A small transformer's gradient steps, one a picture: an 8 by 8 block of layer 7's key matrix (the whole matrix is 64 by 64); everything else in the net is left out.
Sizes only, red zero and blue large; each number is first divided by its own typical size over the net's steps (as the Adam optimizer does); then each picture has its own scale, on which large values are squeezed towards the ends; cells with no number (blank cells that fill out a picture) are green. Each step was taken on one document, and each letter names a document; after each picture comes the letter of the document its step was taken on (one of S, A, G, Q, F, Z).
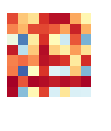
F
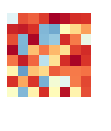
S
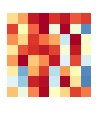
S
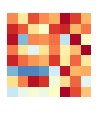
F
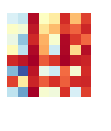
F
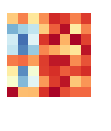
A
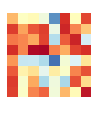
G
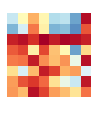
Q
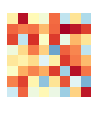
G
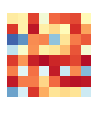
F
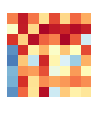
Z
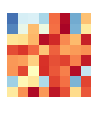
Q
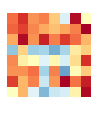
Z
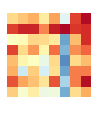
Z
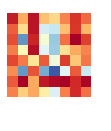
F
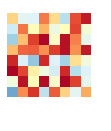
G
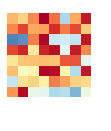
Z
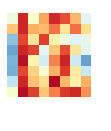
Z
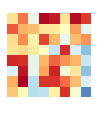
Z
